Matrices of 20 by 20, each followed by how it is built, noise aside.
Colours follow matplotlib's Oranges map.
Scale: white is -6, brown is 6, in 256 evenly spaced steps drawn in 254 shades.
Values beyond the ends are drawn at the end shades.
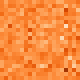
low rank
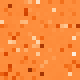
sparse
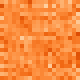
low rank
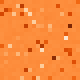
sparse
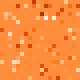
sparse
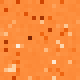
sparse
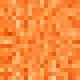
low rank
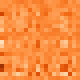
low rank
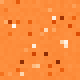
sparse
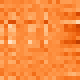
low rank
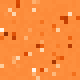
sparse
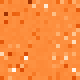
sparse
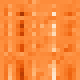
low rank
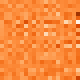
low rank
